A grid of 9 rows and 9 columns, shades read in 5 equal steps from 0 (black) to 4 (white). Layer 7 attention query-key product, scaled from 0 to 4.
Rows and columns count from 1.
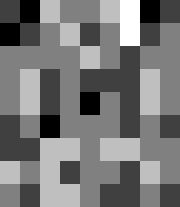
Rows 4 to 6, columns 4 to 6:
2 1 1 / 2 0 2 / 2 2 2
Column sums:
14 15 18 20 15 18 17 18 15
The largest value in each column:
3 3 3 3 3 3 4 3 2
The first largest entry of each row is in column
7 7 5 2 2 2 3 1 3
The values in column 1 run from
0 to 3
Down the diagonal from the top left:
1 1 2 2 0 2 3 3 1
